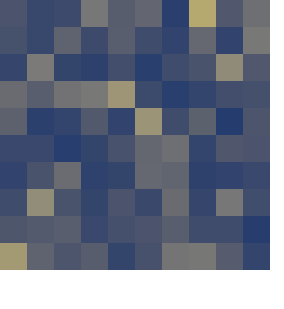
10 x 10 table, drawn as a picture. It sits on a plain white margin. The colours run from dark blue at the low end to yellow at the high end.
Roughest part: top right. Slope: none. Average level on the scale: 30%. Odd rows or columns: none. Ninth with the highest average: top right. Mirror symmetry: none.
